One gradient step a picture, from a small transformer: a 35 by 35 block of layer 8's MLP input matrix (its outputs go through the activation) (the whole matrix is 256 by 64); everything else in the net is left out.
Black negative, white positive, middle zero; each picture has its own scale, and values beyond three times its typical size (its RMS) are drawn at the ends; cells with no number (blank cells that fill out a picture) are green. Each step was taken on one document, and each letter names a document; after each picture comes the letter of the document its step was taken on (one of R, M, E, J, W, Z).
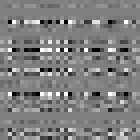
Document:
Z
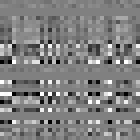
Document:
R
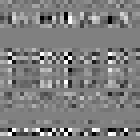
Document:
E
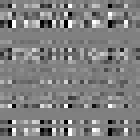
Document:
E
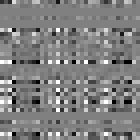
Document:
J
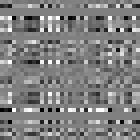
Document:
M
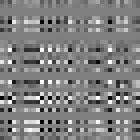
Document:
R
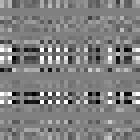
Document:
R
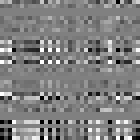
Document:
R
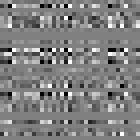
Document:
E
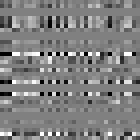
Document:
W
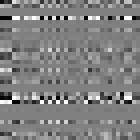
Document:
W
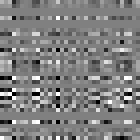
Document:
J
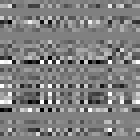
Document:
M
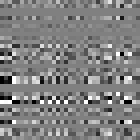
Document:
W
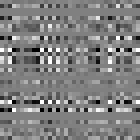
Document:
R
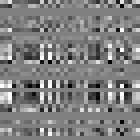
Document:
M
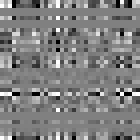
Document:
J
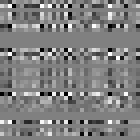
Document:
E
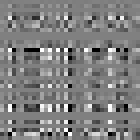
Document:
Z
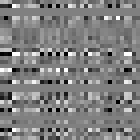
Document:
W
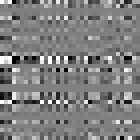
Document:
W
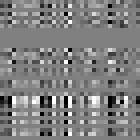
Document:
E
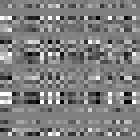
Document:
M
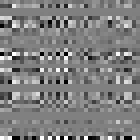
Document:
W
